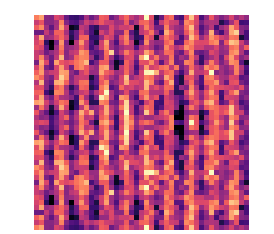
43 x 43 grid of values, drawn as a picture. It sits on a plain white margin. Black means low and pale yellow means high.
No seam splits the table. There is no overall slope. It is mirror symmetric from top to bottom. Upright stripes repeat 10 times across the table. The histogram is bell-shaped. Streaks run downward.
